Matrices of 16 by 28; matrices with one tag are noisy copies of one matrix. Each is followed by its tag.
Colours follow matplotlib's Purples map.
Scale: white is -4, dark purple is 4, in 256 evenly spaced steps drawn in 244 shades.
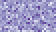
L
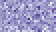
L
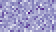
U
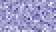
L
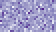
U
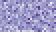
L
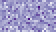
L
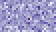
L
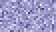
U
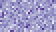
U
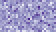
L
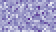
L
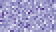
U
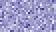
U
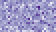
L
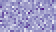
U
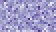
L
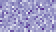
U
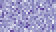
U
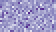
U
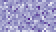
L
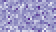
L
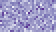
U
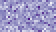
L
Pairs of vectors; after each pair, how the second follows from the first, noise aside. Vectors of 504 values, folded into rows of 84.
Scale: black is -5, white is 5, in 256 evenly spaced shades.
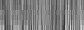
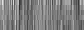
reversed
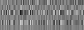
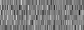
shuffled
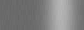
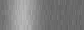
reversed
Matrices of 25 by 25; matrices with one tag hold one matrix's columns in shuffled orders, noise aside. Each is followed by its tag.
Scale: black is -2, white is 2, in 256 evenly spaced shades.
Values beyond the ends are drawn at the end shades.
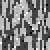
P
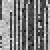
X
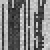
X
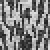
P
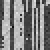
X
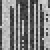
X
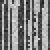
X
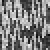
P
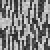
P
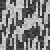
P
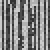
X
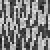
P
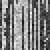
X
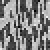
P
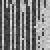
X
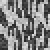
P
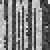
X
